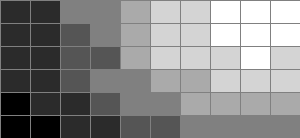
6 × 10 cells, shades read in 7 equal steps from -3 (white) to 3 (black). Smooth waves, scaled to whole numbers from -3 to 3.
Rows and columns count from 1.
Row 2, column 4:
0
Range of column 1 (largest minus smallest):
1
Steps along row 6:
same down same down same down same same same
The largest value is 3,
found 3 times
